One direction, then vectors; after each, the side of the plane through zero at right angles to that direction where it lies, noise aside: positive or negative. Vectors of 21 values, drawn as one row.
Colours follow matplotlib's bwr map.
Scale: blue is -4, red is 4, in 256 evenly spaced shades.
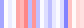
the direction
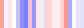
negative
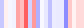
positive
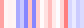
negative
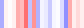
positive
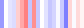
positive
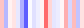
negative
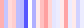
negative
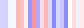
positive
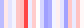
positive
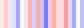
negative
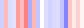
positive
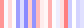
negative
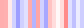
negative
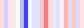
negative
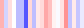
negative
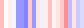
negative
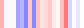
negative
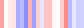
negative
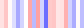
negative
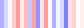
positive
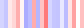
positive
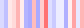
positive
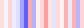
negative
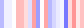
positive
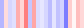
positive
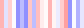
negative
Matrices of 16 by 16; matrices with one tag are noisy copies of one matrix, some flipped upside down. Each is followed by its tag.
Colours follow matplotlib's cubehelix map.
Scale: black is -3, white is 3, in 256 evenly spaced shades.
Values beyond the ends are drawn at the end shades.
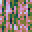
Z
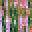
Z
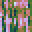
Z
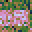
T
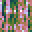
Z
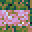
T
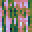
Z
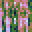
Z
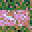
T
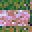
T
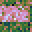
T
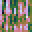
Z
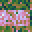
T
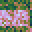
T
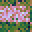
T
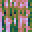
Z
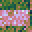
T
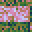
T
